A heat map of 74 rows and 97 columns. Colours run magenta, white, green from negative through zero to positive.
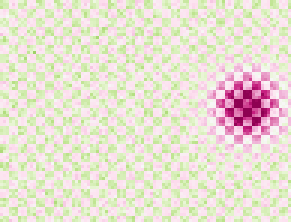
Odd rows or columns: none. Ninth with the lowest average: middle right. Dips: one, in the middle right. Average level on the scale: 50%.
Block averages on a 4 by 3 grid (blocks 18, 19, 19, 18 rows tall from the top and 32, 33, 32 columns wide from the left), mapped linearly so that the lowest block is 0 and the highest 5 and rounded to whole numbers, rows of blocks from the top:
5 5 5 | 5 5 0 | 5 5 1 | 5 5 5
